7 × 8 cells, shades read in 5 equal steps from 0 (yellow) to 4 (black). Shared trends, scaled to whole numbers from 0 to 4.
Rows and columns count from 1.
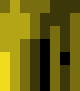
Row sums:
18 16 15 18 18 17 17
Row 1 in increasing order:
1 2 2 2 2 3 3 3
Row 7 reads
0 1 2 3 4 2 3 2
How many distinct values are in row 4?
4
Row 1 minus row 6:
2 0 0 -1 -2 1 0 1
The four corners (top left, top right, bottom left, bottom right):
2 3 0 2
